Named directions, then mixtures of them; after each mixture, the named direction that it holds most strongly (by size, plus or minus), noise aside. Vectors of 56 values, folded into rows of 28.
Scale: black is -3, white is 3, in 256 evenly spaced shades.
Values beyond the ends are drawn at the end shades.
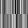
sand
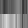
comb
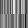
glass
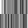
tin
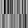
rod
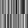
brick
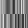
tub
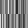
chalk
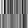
rod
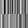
rod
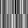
sand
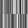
glass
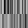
rod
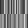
brick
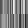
glass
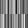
brick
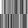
tin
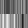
comb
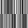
sand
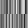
brick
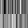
sand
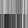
comb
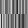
chalk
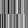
chalk
